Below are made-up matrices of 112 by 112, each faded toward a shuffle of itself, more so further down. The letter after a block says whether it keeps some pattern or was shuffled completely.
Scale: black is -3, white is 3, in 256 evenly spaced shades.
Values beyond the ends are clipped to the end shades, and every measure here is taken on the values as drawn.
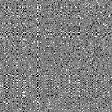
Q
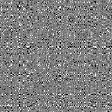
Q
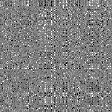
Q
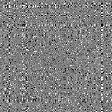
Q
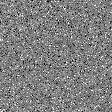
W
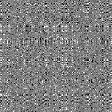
Q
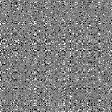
Q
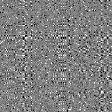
Q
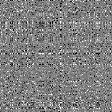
Q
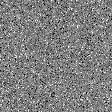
W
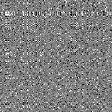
Q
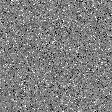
W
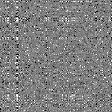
Q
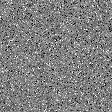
W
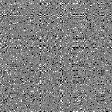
Q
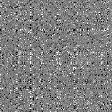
Q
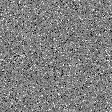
W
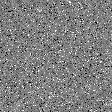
W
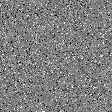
W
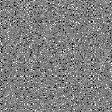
Q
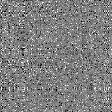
Q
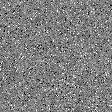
W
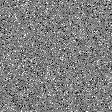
W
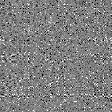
Q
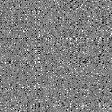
Q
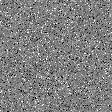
W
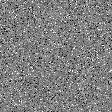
W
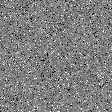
W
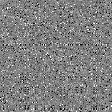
Q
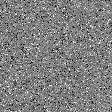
W
